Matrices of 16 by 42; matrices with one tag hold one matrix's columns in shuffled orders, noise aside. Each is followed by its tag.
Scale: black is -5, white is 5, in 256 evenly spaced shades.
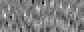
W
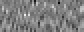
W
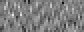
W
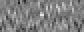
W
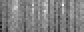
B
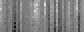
B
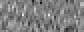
W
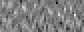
W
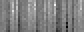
B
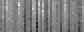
B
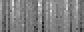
B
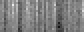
B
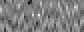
W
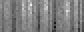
B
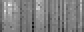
B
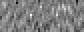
W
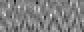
W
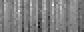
B
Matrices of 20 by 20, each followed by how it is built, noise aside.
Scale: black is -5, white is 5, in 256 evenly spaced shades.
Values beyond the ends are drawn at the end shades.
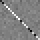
diagonal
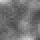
smooth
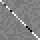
diagonal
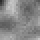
smooth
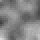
smooth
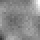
smooth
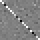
diagonal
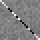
diagonal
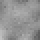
smooth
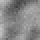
smooth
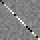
diagonal
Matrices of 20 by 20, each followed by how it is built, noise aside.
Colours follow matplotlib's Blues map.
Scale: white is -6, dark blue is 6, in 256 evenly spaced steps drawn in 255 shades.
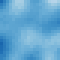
smooth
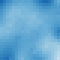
smooth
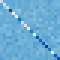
diagonal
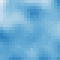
smooth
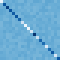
diagonal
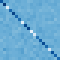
diagonal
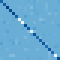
diagonal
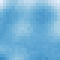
smooth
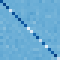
diagonal
